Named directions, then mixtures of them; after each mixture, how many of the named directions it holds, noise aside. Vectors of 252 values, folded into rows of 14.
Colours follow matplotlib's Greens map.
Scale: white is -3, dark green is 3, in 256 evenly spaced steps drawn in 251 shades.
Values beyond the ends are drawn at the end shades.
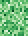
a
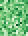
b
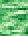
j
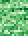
two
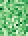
one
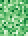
two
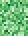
one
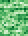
three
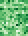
two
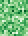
three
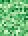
three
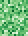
three
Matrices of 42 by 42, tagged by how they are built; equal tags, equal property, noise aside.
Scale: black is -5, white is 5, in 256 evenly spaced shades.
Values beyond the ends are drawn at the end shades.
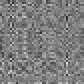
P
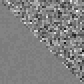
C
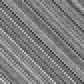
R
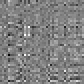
P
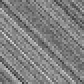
R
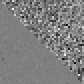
C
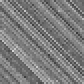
R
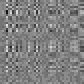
P
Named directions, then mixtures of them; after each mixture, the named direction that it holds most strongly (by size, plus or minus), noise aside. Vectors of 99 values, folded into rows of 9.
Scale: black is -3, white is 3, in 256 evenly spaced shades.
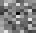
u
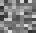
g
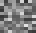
g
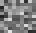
g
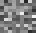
g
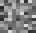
g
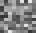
g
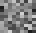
g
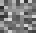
g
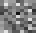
u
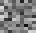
g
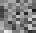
u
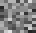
g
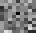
u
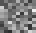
u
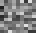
g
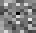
u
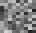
u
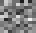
g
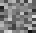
g
